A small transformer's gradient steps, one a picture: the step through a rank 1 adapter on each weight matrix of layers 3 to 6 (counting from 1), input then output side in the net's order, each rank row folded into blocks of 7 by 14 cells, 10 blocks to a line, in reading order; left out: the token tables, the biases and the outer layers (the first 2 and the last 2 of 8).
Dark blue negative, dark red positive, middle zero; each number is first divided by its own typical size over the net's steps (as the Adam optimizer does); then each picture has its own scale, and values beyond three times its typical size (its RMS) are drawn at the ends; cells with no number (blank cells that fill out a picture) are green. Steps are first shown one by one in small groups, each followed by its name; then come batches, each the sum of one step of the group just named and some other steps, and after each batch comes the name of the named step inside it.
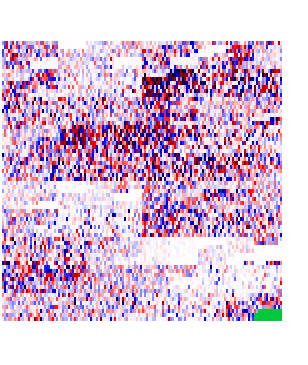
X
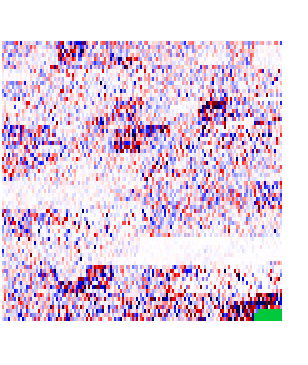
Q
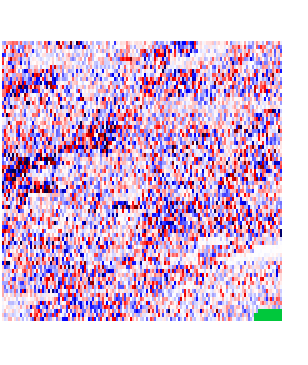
X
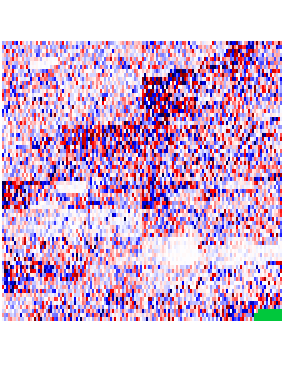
X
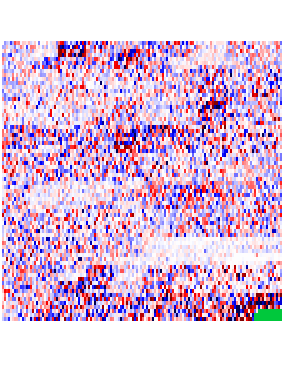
Q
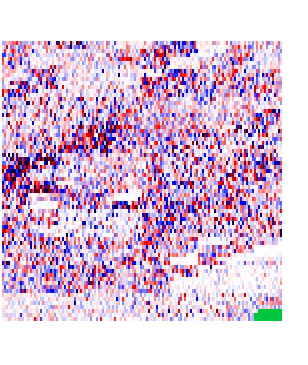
X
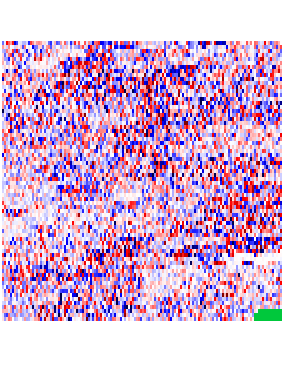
X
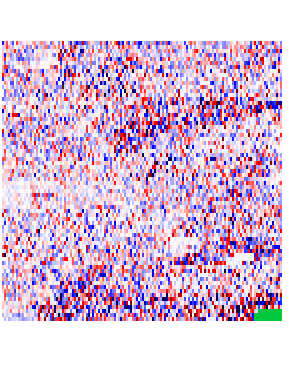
Q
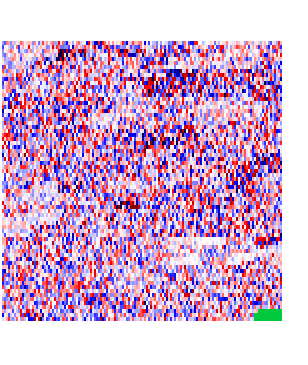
X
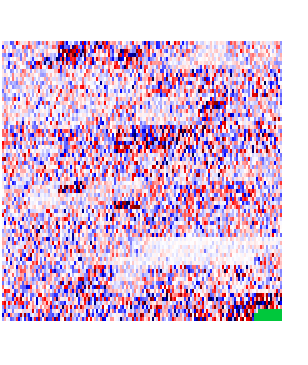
Q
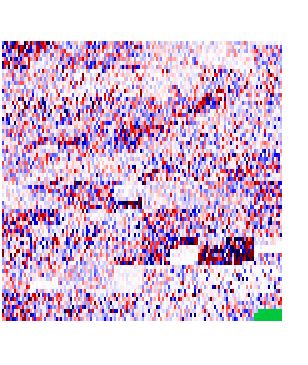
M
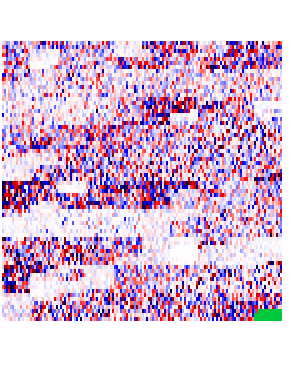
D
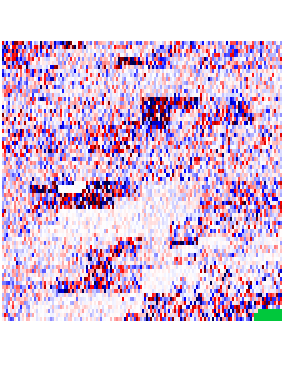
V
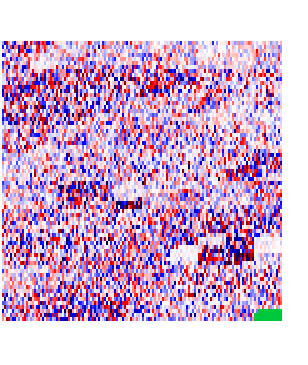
M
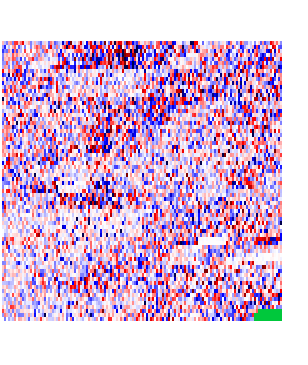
V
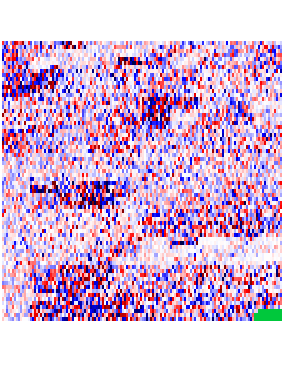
V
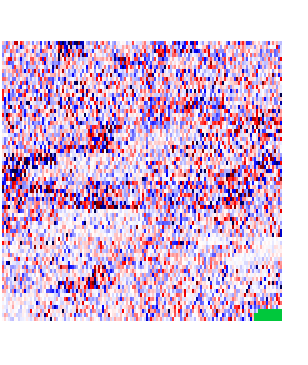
V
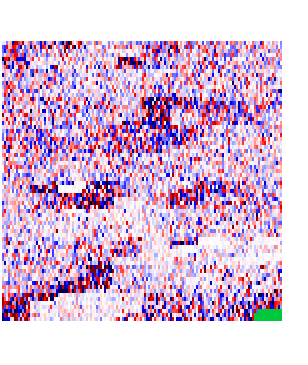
V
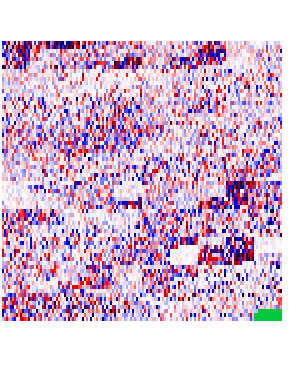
M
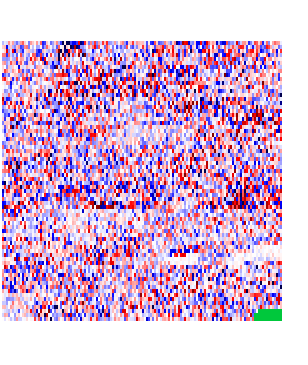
D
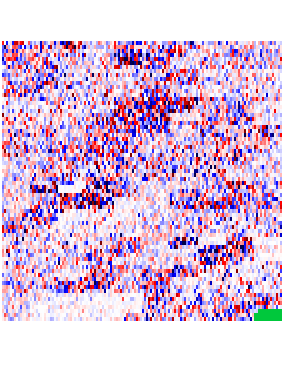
V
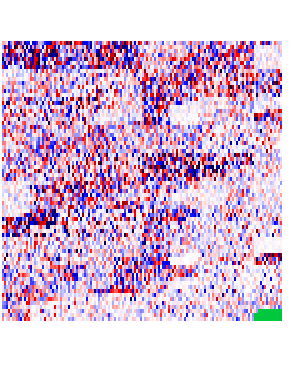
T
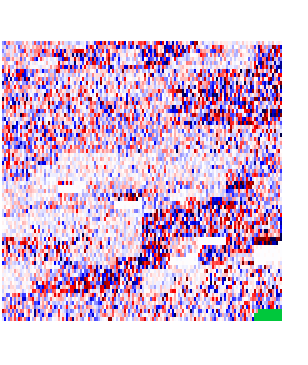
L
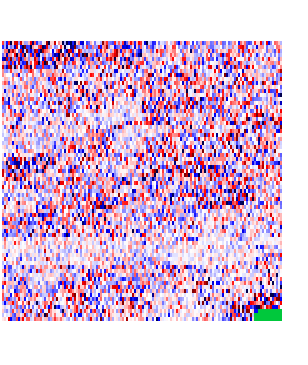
T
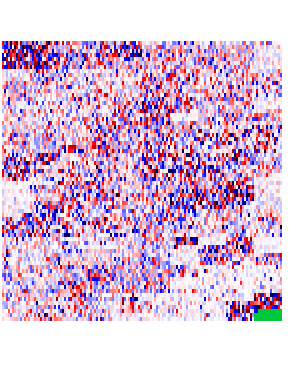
T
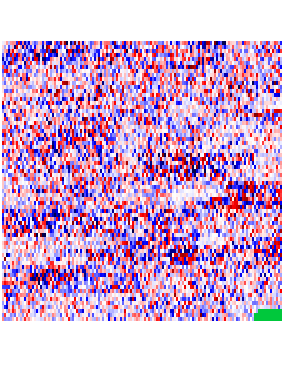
T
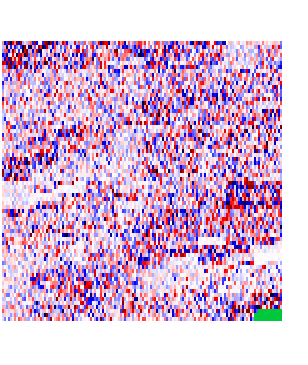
L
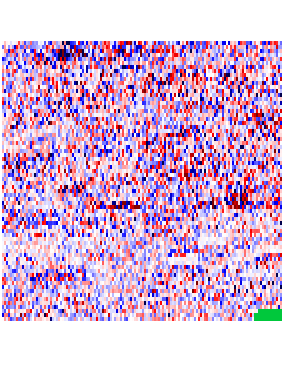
T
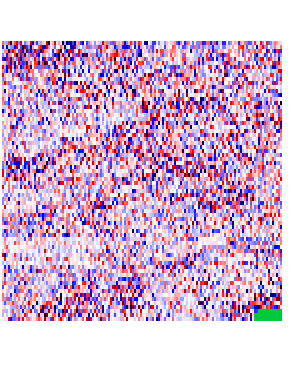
T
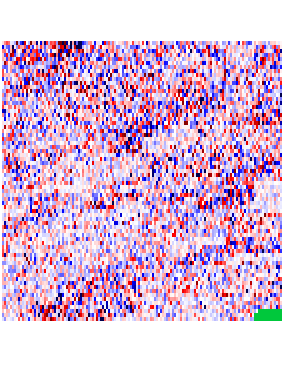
L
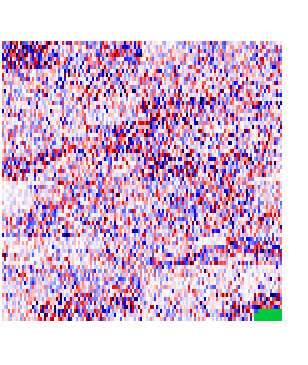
T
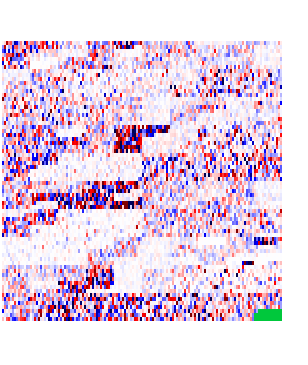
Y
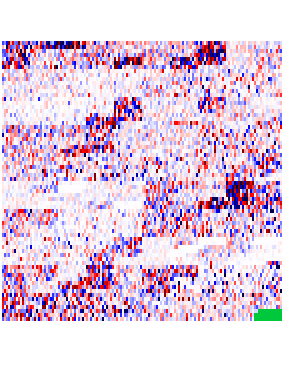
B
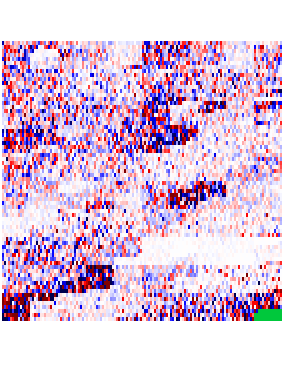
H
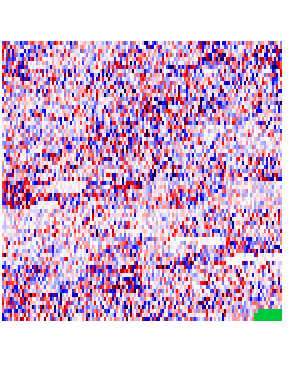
H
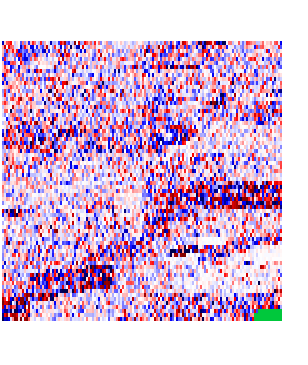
H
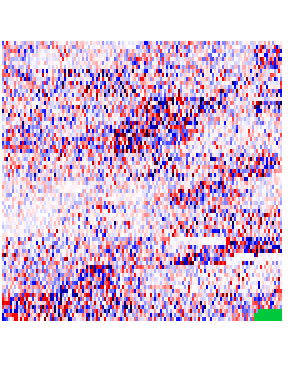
H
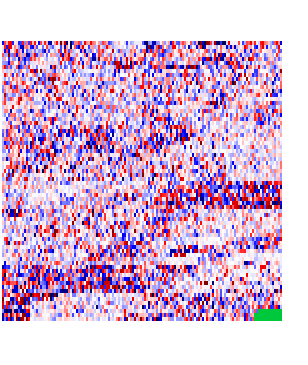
H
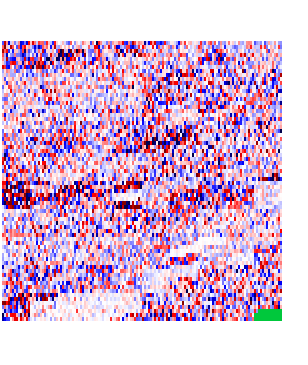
H
